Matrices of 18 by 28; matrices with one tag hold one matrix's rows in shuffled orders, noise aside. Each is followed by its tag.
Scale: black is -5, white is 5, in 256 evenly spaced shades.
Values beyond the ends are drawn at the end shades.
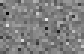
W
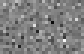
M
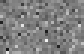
W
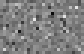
M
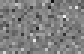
M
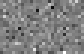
M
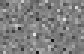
M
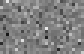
W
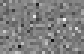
M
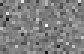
W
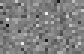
W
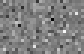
M
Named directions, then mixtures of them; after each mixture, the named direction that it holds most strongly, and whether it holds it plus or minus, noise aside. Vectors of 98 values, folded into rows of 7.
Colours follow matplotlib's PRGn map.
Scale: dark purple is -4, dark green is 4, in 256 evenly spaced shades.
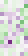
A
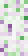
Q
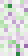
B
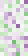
B, plus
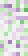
Q, minus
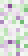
B, minus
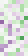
Q, plus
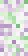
B, minus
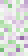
B, plus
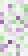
B, minus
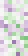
B, minus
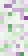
Q, minus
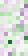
A, minus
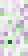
A, minus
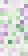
A, minus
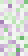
B, minus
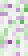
A, plus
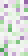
Q, minus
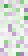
Q, plus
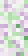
A, minus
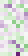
B, minus
